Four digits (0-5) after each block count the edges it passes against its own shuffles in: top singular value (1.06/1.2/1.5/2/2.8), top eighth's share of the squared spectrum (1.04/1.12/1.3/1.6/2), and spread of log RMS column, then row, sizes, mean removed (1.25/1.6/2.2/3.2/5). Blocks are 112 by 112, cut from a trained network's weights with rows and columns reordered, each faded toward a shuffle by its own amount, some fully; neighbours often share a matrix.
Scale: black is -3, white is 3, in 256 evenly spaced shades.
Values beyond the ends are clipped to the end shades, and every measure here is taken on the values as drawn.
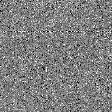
3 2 2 1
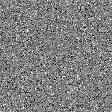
0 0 0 0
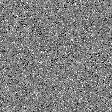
0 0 0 0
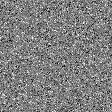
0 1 0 0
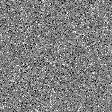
2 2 0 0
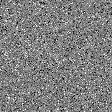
0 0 0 0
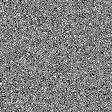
0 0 0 0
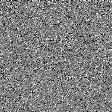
2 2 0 2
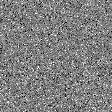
0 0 0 1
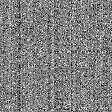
3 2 1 2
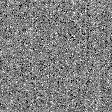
1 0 0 0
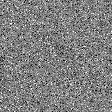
1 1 0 0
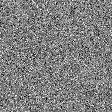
1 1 0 0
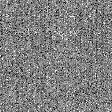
2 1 0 1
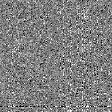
3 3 3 1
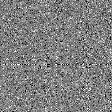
3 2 2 1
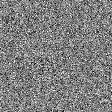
1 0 0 0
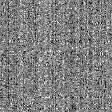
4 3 1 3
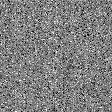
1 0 0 0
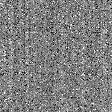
2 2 0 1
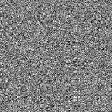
4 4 2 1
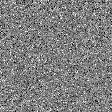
2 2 1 1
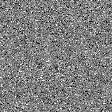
1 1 0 2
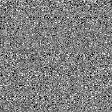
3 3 1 3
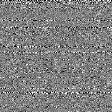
3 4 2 4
